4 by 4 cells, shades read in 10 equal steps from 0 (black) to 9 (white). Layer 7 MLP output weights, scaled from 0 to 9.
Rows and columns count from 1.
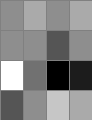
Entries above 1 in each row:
4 4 2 4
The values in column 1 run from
3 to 9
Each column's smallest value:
3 4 0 1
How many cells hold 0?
1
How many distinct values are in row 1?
2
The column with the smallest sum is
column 3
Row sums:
22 18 14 21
